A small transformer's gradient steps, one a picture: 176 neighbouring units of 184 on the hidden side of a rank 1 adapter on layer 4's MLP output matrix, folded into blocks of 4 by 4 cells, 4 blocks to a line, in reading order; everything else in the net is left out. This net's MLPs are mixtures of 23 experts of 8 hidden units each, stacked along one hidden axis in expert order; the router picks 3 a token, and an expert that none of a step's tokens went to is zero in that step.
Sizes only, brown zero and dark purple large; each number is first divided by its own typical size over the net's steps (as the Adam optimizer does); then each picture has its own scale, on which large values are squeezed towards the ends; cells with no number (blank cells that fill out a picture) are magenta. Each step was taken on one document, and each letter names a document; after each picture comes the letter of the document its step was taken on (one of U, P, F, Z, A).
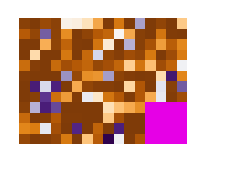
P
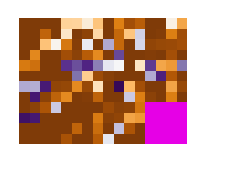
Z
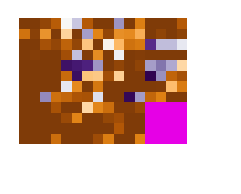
Z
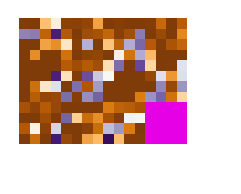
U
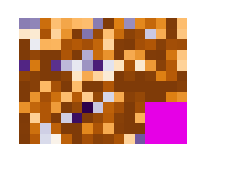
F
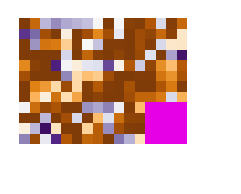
F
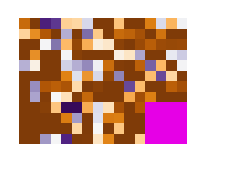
Z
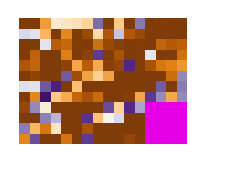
U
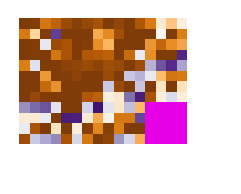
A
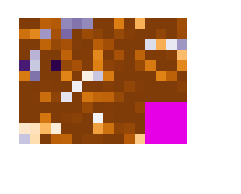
P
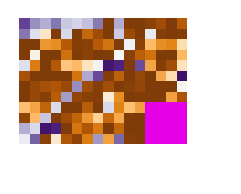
P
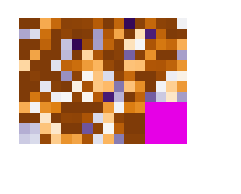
U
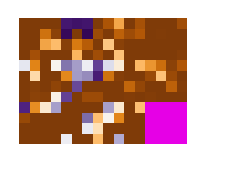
Z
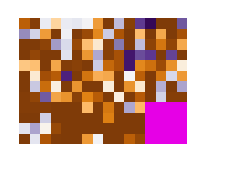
A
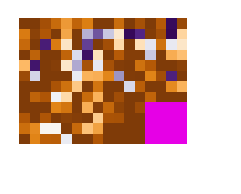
Z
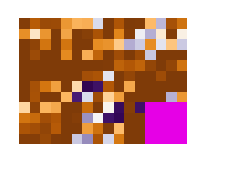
U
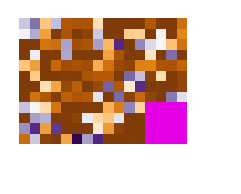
A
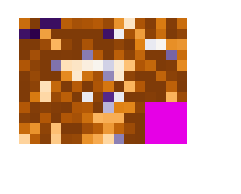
F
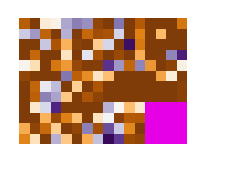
F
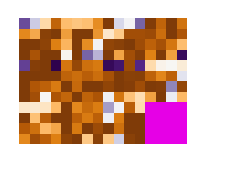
P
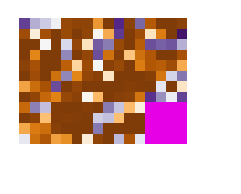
U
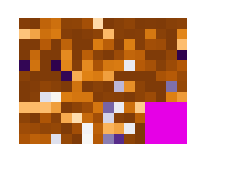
F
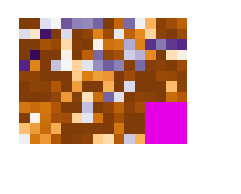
U
